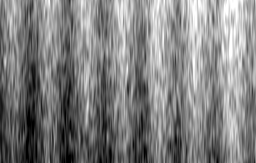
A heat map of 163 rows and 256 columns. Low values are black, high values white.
Overall the values sit about 50% of the way up the scale. The top right is the ninth with the highest average. Upright stripes repeat 7 times across the table. The field climbs toward the top right.
